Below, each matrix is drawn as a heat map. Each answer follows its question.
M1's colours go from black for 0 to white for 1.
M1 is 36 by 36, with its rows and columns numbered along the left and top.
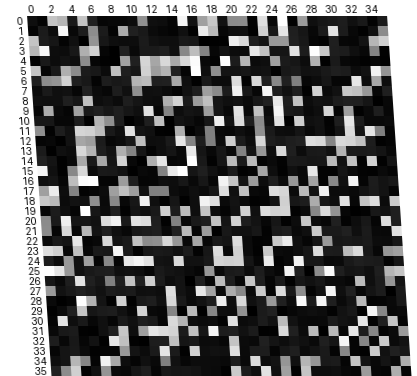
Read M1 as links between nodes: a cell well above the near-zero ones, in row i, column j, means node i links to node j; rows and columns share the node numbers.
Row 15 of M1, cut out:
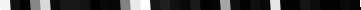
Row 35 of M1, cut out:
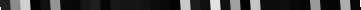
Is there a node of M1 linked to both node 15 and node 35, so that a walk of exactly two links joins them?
no
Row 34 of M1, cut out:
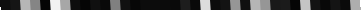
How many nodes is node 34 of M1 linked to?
11
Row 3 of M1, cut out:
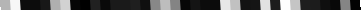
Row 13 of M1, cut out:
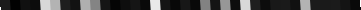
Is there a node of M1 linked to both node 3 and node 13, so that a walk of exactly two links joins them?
yes
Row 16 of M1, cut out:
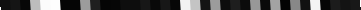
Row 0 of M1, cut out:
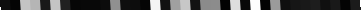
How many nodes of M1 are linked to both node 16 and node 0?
6
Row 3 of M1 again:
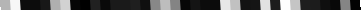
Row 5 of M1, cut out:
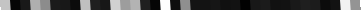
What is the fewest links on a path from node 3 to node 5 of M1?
1
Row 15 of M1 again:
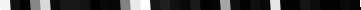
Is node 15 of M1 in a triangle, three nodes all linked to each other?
yes
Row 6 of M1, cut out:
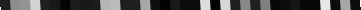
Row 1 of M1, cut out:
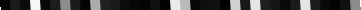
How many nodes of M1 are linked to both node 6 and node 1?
1
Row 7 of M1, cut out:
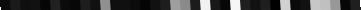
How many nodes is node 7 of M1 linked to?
9
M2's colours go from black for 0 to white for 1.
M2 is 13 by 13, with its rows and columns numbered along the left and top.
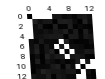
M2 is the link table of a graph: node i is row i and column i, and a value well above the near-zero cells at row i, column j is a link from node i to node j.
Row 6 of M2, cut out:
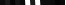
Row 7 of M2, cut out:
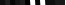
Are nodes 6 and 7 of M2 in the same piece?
yes
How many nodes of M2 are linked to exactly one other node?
7
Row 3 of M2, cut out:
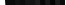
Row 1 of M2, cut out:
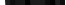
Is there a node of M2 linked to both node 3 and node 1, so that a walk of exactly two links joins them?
yes
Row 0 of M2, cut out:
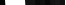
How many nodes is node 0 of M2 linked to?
4
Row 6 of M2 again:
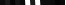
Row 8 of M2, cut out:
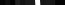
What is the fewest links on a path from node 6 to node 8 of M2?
2
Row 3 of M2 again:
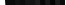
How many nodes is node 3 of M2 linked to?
1
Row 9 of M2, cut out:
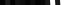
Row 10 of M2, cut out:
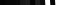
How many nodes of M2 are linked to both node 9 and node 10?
1
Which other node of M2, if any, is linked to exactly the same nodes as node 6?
none
